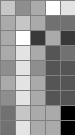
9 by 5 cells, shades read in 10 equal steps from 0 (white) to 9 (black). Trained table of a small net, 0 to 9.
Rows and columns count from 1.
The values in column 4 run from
0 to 6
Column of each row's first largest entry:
2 4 3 4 4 4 4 5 5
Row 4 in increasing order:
1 3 3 5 6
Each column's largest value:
5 4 7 6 9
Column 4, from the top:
0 5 3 6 6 6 6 3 3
